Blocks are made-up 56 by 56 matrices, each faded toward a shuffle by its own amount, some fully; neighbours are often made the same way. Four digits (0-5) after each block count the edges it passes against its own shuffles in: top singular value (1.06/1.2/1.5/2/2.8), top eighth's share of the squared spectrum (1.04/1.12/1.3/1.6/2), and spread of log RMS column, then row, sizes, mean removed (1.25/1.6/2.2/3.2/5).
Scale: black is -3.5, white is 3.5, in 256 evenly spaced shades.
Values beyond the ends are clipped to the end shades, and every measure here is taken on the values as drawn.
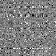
4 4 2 2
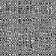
4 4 2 3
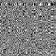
4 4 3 3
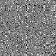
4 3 2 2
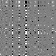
5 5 3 3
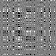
5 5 4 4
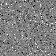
0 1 0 0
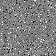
1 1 0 0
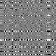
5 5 3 4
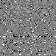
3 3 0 2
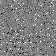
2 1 0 0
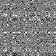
4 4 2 2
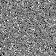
0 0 0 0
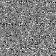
3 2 0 2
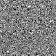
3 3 0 2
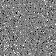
2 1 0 0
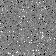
0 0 0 0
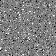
0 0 0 0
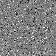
2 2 1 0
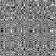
4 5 3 3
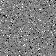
0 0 0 0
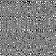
4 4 2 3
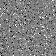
0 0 0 0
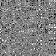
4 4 2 2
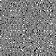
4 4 2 2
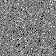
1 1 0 0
